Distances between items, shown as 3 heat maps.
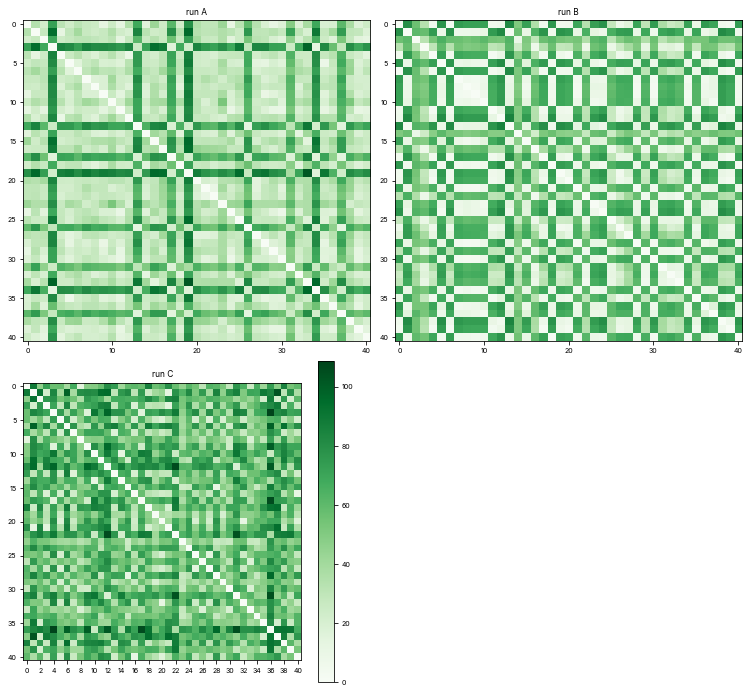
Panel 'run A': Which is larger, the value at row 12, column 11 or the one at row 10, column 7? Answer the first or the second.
the second
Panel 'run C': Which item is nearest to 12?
31
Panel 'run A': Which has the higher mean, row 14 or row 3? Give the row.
3
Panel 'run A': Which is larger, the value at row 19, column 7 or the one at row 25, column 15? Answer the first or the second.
the first
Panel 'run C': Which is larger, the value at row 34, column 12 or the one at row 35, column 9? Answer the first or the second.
the second
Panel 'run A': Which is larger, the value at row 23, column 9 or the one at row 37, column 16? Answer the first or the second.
the second
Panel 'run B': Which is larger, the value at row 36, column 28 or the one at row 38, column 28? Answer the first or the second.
the second
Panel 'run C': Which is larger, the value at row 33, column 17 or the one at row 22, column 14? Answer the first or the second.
the first
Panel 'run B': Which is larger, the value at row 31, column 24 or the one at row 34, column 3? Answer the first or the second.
the first
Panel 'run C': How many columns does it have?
41
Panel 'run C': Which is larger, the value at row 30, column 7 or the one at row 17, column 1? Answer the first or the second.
the second
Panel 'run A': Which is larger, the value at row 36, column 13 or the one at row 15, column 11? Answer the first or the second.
the first
